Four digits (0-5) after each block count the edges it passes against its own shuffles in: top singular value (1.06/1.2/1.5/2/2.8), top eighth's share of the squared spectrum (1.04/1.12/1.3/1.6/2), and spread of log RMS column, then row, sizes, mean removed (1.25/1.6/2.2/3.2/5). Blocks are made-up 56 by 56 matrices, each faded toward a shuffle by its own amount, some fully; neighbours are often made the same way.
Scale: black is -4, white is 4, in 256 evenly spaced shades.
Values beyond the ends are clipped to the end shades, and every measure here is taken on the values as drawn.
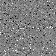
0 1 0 1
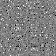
3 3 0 1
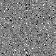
3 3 1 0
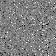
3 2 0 1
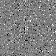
3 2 1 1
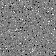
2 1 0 0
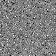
1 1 0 0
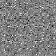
3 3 1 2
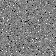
0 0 0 0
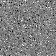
0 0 0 0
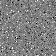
0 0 0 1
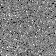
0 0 0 0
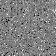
2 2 0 0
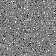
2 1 0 0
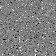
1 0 0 0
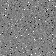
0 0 0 0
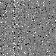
2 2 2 0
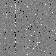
3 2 1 0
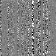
2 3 4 0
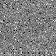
3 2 0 1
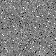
1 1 0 0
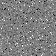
0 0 0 0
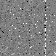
3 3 1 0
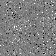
1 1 1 0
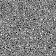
0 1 0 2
